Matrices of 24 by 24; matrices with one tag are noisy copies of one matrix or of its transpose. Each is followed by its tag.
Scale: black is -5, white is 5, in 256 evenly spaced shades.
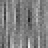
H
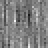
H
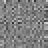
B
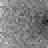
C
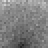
C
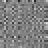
B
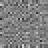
B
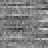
H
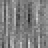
H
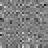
B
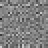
B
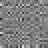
B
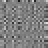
B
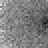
C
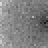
C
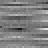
H
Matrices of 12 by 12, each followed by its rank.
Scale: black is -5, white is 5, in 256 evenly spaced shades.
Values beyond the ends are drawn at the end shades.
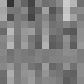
two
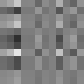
one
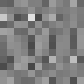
two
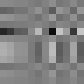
one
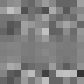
two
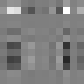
one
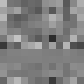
two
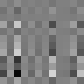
one
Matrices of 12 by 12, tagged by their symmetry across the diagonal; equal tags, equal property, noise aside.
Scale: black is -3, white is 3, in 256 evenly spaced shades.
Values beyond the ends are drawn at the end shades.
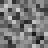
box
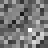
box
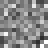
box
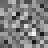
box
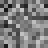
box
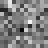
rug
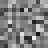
rug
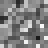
box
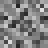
box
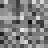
rug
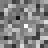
box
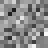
box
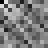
box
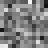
rug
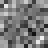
box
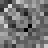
box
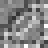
box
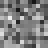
rug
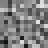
rug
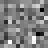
rug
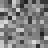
rug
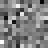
rug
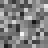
rug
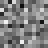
rug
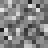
box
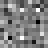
rug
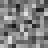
rug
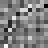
rug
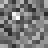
box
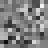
rug
